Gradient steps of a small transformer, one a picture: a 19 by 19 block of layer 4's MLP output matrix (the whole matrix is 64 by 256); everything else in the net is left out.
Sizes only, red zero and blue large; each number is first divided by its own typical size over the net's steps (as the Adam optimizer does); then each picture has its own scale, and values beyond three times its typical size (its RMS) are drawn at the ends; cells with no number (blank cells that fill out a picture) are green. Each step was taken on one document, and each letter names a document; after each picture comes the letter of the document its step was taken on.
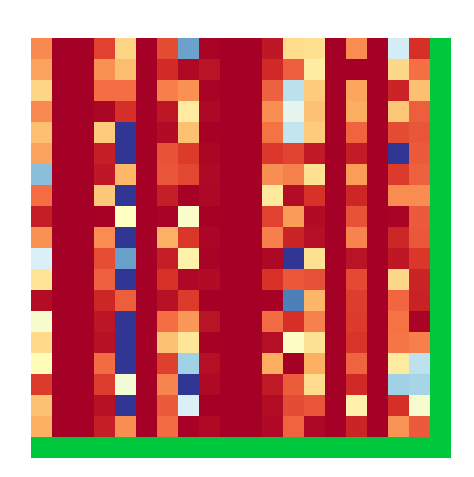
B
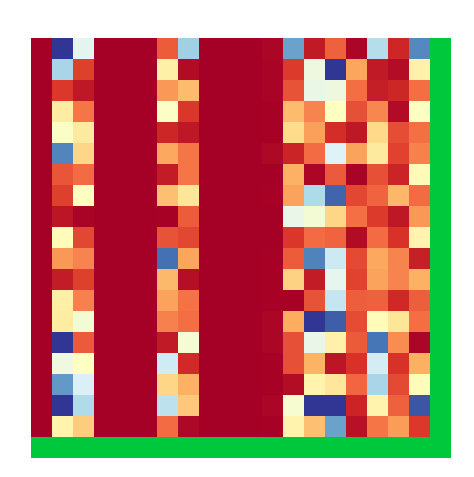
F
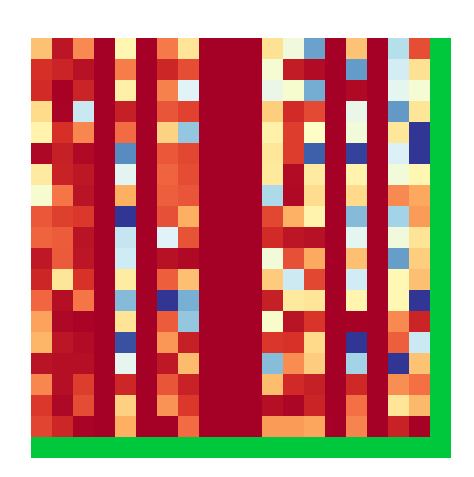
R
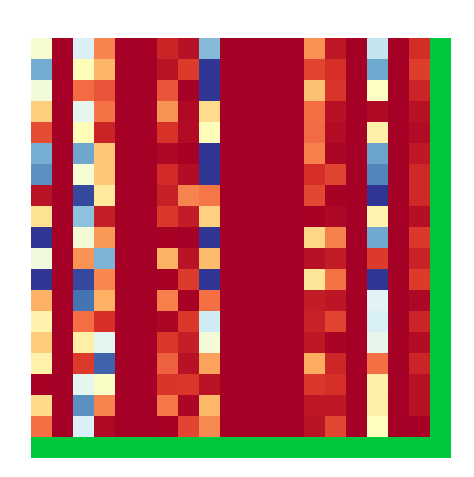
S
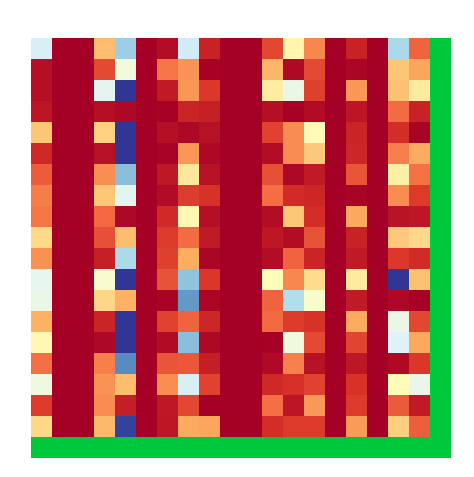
B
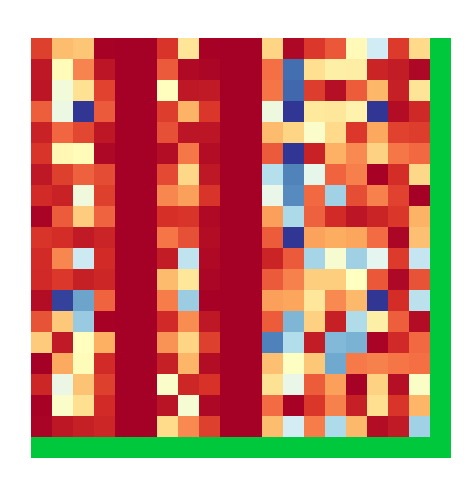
F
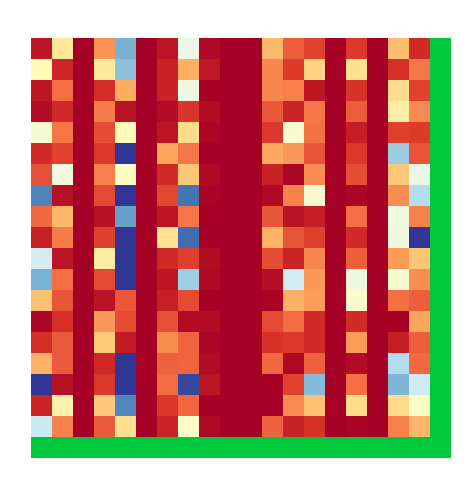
B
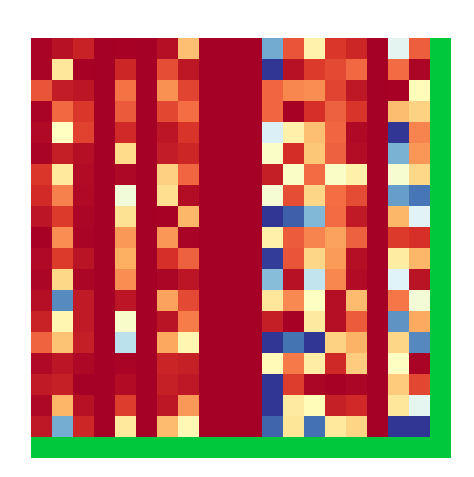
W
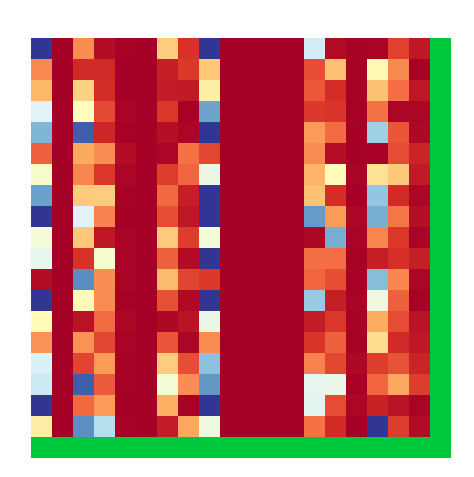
S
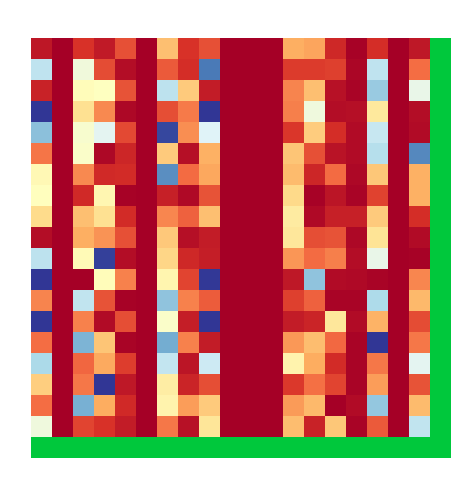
S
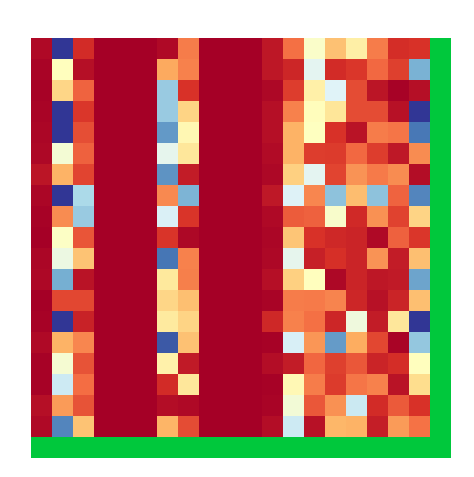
F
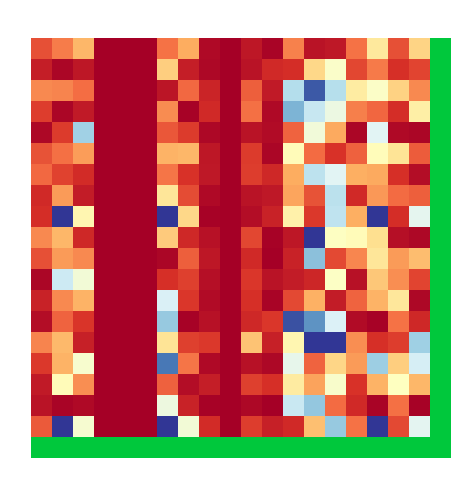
F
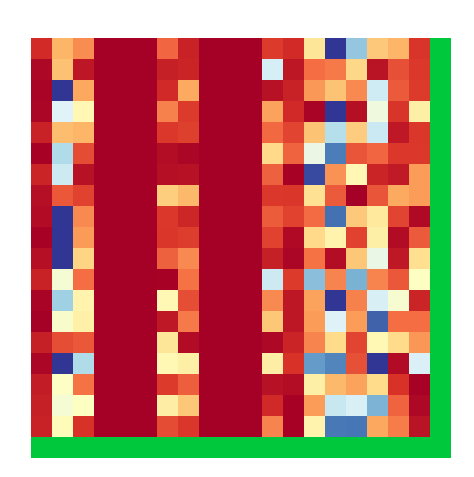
F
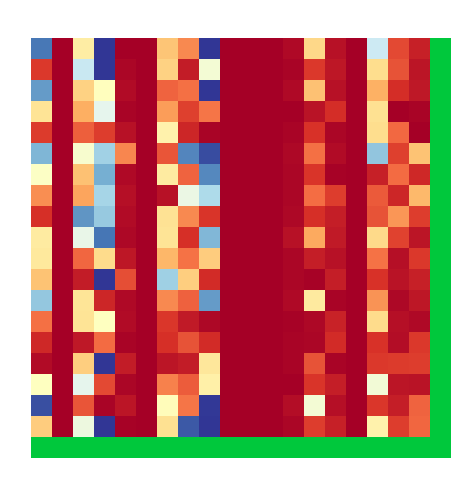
S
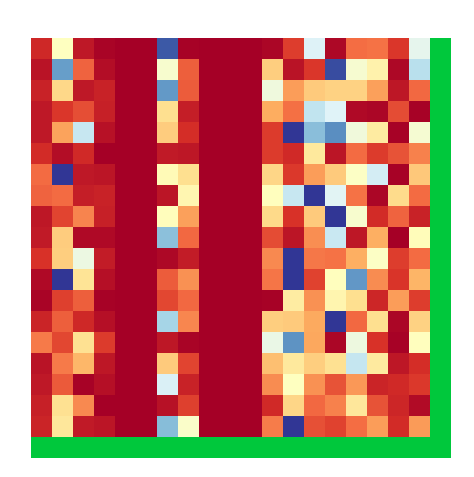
F
